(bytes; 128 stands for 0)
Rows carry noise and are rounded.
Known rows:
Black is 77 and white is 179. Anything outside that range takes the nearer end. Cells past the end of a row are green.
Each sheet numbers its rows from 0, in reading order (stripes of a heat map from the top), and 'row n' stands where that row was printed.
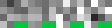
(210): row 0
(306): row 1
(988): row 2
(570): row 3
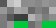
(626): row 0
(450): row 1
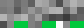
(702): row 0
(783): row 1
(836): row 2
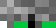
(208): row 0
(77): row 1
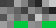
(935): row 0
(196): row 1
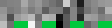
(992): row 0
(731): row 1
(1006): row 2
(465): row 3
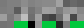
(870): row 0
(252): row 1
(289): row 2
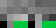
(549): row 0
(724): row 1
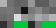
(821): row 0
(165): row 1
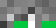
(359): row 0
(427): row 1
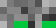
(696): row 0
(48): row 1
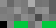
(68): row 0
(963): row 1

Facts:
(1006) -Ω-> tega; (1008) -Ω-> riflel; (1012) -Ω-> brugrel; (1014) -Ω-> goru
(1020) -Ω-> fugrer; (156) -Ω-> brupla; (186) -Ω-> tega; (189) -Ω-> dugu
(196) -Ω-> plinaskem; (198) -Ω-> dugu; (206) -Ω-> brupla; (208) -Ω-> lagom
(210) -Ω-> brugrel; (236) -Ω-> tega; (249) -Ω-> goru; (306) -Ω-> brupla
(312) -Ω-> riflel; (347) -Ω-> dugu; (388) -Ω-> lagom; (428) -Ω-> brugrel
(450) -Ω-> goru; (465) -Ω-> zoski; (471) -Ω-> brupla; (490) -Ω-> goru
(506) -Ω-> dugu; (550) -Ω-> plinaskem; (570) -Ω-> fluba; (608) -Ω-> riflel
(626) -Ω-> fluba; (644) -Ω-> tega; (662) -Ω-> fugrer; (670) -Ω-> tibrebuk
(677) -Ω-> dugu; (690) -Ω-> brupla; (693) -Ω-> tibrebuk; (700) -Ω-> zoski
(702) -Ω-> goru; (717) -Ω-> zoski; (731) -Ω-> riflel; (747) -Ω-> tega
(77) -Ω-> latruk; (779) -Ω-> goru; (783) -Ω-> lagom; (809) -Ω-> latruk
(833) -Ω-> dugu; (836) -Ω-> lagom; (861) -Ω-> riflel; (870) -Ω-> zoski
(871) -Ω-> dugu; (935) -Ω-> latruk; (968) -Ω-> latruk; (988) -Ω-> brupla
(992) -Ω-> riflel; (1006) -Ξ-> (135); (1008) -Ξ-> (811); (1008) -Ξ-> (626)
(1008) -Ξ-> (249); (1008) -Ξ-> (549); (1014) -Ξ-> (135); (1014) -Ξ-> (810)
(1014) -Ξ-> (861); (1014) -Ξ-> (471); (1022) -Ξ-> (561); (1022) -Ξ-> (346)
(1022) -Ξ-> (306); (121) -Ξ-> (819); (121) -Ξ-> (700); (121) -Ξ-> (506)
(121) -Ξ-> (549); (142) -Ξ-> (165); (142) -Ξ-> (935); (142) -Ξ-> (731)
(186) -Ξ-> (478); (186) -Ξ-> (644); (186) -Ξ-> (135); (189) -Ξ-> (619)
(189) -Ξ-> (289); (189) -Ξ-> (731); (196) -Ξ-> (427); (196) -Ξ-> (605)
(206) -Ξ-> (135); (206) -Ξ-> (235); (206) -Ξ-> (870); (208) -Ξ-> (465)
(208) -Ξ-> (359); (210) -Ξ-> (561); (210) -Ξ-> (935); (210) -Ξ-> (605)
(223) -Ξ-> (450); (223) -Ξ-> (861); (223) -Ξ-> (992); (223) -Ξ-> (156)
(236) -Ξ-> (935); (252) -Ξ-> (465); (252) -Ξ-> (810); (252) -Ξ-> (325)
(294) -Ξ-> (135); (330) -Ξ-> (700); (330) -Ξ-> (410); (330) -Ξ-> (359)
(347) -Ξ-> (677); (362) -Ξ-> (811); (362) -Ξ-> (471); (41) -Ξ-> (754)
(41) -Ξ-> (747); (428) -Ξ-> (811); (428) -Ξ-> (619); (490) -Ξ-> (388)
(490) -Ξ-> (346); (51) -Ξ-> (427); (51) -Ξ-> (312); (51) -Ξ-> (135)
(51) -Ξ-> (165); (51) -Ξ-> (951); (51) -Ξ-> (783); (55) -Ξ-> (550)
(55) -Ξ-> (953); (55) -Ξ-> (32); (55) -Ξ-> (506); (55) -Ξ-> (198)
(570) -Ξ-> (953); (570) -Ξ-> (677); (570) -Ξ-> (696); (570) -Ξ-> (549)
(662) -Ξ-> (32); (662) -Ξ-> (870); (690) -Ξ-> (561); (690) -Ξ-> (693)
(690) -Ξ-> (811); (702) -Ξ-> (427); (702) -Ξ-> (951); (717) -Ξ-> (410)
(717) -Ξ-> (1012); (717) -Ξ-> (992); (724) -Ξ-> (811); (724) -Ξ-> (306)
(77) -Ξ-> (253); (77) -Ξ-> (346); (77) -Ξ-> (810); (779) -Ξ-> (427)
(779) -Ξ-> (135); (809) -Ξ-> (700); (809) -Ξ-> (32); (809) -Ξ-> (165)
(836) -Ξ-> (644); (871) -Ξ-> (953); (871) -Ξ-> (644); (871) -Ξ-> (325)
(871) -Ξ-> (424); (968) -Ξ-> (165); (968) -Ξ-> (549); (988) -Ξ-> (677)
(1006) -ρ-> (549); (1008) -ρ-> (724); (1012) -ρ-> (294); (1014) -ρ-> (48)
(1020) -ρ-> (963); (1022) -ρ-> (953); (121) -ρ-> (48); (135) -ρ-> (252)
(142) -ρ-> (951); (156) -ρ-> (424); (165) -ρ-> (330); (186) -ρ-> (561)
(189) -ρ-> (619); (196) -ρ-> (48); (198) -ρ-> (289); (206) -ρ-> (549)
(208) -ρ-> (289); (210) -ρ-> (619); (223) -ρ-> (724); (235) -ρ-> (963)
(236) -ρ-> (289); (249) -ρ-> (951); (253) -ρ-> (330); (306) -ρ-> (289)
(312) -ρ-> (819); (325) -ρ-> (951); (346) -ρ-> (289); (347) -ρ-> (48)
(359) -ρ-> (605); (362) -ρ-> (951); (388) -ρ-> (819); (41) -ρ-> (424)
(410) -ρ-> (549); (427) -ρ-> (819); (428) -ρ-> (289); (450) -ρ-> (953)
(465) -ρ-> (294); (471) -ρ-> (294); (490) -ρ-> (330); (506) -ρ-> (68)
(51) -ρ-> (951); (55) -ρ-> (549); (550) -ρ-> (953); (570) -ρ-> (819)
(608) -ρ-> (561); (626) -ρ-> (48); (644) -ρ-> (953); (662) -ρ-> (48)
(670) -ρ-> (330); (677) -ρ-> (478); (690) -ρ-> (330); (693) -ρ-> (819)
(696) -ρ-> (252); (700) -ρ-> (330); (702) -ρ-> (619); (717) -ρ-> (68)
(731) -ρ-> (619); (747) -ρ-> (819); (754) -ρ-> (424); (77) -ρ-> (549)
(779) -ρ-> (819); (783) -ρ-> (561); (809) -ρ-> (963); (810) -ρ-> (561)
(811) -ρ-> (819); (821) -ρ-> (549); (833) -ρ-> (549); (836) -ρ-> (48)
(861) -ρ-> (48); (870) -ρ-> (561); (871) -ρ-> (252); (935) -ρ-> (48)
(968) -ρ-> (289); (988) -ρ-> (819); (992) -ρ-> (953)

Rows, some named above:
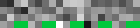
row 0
(196)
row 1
(210)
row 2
(347)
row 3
(289)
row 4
(210)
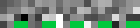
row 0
(811)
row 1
(833)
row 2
(312)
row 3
(836)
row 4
(819)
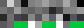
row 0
(186)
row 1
(1014)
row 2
(747)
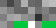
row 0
(210)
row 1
(861)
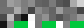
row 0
(294)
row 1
(427)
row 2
(662)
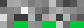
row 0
(388)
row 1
(471)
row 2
(428)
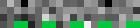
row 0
(186)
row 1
(55)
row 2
(289)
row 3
(236)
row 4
(121)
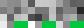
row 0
(156)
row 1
(347)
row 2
(51)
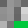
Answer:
(198)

